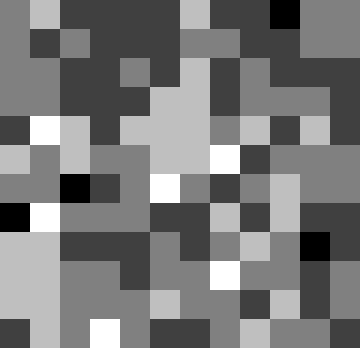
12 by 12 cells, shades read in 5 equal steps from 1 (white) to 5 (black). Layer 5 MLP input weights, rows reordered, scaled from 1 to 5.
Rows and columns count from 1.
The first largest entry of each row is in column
10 2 3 3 1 9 3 1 11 5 9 1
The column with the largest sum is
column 12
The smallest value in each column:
2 1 2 1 2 1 2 1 2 2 2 3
